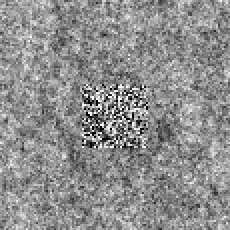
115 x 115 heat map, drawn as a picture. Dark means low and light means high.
The halves do not mirror each other. In the centre lies a patch that is rougher than the rest. No regular stripes run through it. There is no overall slope. The centre is the roughest part.
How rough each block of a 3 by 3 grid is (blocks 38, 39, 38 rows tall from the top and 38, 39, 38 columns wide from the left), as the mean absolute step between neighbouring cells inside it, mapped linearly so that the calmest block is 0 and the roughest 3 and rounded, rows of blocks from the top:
000 / 030 / 000
